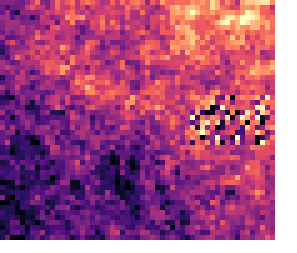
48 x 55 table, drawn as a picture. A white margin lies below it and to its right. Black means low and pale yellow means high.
Slope: up to the top right. Ninth with the lowest average: bottom left. Roughest part: middle right. Odd patch: rougher, in the middle right. Histogram: bell-shaped. Mirror symmetry: none. Ninth with the highest average: top right.
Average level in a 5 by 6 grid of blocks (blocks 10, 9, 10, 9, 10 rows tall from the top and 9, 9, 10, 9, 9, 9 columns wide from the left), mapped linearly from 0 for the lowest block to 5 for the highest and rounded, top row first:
2 3 3 4 5 5
2 3 3 3 3 4
1 2 2 3 3 3
0 1 0 2 3 3
0 1 1 1 2 2
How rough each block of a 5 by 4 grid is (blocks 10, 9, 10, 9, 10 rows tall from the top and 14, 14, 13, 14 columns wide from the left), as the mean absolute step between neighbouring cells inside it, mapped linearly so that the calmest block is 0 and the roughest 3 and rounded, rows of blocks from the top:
0 0 0 0 / 0 0 0 0 / 0 0 1 3 / 0 0 0 0 / 0 0 0 0
